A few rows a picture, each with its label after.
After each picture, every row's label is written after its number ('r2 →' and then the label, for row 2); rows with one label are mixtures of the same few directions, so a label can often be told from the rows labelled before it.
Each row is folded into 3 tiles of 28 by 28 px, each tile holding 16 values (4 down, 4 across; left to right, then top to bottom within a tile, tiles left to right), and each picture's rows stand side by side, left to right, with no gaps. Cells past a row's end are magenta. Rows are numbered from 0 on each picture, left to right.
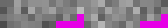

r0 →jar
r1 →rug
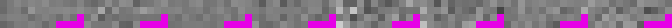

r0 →jar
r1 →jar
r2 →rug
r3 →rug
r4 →jar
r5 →jar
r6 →jar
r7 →jar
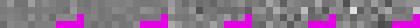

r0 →rug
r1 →jar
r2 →jar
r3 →rug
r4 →jar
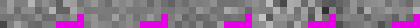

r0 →rug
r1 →rug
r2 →jar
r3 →rug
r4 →jar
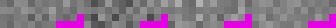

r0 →rug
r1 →rug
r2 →rug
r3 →rug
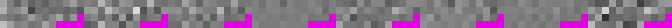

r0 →jar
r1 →rug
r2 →rug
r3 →rug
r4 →jar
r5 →rug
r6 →rug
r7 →jar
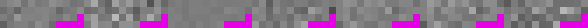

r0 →jar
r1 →rug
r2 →jar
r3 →jar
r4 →rug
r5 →rug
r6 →jar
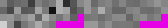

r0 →rug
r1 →jar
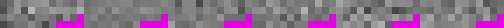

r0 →jar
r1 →jar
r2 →rug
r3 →rug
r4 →jar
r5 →rug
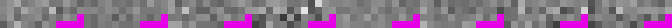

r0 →rug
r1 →rug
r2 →jar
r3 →rug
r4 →rug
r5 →jar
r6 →jar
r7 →jar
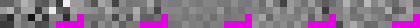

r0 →rug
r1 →rug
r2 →rug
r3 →rug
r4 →rug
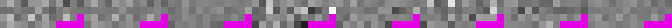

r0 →rug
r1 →rug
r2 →jar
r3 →jar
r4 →jar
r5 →rug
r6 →jar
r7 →rug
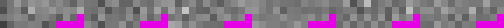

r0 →jar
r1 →rug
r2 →jar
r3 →jar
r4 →rug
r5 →rug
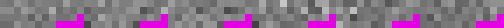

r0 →rug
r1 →jar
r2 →jar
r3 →rug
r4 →jar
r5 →rug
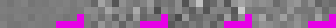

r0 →rug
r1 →rug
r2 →rug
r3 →rug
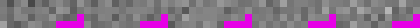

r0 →rug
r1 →rug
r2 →jar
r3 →rug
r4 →rug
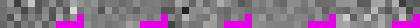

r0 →rug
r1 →jar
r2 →jar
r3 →rug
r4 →rug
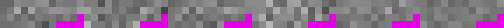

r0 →jar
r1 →jar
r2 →jar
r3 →rug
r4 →rug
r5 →rug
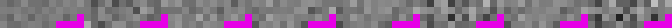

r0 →rug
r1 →rug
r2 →rug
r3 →jar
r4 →jar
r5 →rug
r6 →jar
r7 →rug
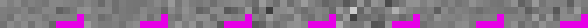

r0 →jar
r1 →jar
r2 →jar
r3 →jar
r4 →jar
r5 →jar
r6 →rug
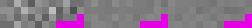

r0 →rug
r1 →rug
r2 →jar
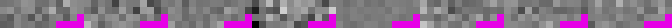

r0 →rug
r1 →rug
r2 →jar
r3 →jar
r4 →rug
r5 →jar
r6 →jar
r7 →rug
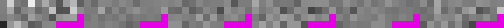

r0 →rug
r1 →jar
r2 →rug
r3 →jar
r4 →jar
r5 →jar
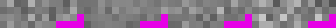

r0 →rug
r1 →jar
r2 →rug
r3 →rug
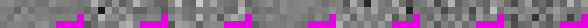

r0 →jar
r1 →jar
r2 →rug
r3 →jar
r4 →rug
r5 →rug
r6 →rug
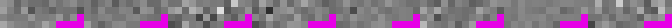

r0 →jar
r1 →rug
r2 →rug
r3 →jar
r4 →jar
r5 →jar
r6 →jar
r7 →rug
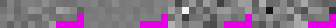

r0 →jar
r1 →rug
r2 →jar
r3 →jar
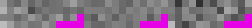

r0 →jar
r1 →rug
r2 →rug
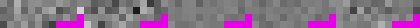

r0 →jar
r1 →rug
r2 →rug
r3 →rug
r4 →jar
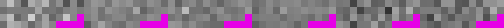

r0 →rug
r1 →rug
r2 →jar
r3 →jar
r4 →rug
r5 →rug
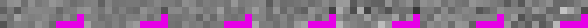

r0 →jar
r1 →jar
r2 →rug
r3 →jar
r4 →jar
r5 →jar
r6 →jar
